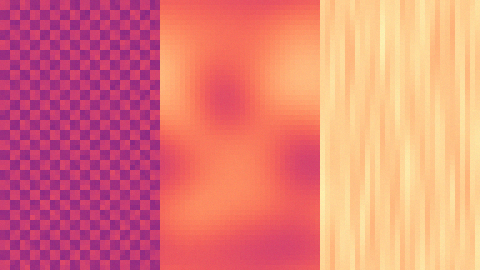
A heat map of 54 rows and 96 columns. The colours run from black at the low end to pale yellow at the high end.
The table splits into one row of 3 panels. Panel 1,1: middling, checkered. Panel 1,2: high, smooth. Panel 1,3: very high, streaked downward, faint in contrast.
